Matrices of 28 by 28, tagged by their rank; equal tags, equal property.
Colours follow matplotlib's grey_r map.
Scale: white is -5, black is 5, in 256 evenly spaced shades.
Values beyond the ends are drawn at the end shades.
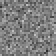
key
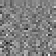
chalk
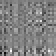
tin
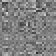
chalk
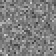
key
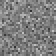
key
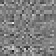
chalk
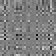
tin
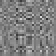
tin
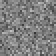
key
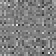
chalk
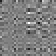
tin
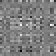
tin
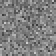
key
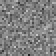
key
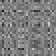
tin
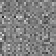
chalk
